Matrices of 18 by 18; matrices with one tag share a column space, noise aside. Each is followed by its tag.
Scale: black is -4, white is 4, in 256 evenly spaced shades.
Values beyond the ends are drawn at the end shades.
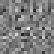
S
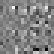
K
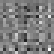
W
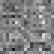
W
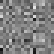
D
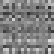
D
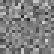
D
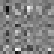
K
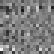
K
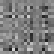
W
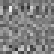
K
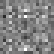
W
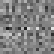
S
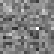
S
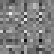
D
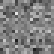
D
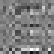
K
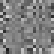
D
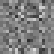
D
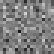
D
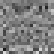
K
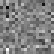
D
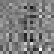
W
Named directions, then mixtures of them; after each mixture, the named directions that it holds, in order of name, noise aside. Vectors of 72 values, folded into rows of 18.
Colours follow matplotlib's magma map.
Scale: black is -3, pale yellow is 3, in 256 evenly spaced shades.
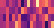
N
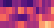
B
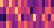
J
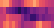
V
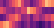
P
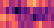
J, V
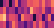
J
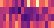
N, V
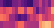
B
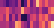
B, N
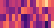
N, P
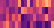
N, P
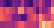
B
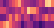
P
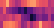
V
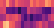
P, V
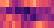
V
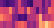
B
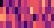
J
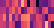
N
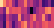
J, P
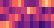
P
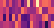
N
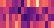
N, V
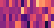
N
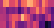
B, J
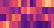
N, P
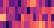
J, P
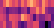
B, J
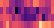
B, V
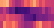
V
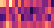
J, V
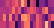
N
